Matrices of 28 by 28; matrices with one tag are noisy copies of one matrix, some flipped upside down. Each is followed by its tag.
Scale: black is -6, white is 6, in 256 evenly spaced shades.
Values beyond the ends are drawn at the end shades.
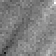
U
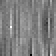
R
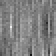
R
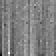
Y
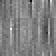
R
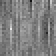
R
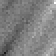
U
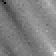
U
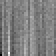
Y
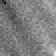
U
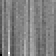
Y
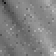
U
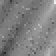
U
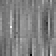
R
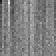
Y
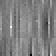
R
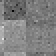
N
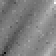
U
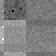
N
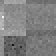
N
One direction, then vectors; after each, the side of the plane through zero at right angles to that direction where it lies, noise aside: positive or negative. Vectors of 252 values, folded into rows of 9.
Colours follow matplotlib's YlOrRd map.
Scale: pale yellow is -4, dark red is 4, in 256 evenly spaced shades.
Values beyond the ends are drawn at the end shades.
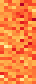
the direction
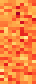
positive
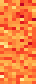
positive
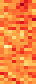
positive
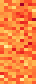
positive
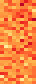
positive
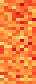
positive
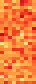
positive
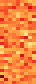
negative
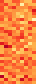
negative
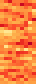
positive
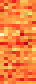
negative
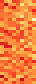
negative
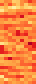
positive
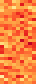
positive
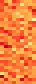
negative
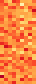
negative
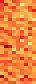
negative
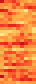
negative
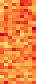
positive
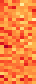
negative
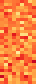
negative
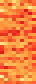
positive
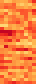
negative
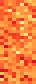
negative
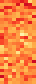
negative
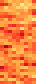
negative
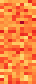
positive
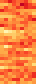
positive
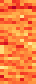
negative
